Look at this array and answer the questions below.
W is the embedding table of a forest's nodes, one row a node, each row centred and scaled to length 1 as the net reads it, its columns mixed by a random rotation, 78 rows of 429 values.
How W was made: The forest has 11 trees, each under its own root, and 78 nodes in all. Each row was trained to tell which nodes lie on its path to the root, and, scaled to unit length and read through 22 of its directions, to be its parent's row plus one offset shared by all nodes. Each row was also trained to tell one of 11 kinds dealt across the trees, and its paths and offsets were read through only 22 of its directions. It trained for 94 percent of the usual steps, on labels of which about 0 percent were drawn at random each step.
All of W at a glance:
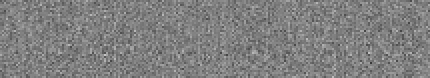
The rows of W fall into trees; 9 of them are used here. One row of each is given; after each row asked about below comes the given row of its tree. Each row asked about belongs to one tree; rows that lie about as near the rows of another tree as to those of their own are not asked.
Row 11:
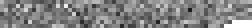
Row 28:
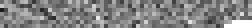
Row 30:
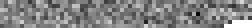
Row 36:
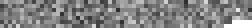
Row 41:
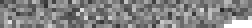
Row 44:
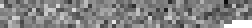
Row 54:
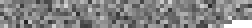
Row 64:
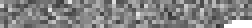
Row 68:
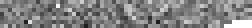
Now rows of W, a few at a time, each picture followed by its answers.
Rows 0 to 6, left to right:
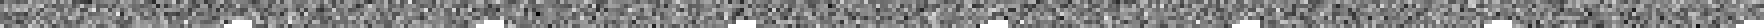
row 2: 41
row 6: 54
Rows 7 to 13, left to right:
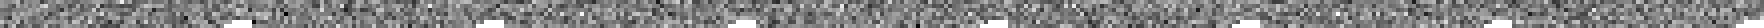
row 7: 44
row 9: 41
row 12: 41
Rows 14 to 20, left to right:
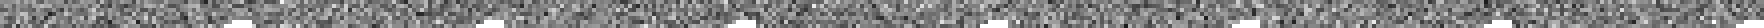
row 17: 68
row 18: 44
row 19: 44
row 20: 44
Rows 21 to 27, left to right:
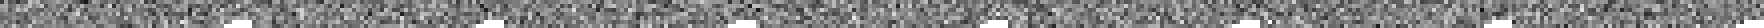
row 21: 11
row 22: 41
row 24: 28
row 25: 41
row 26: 68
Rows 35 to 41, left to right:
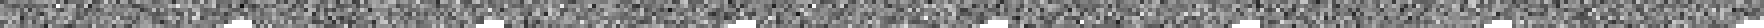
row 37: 44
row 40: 68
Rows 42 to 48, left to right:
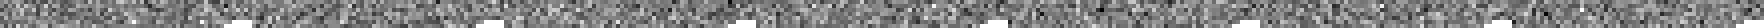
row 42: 44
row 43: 64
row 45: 68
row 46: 68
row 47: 54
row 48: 41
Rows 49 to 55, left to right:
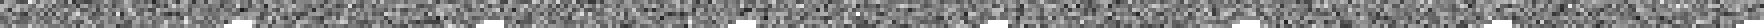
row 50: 64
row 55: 68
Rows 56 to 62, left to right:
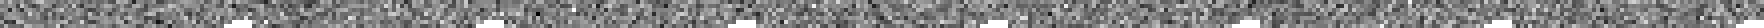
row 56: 68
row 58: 41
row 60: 68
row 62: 44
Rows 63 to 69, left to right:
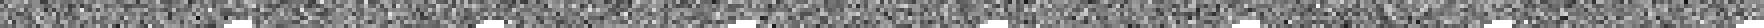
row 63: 44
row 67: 11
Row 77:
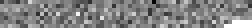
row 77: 41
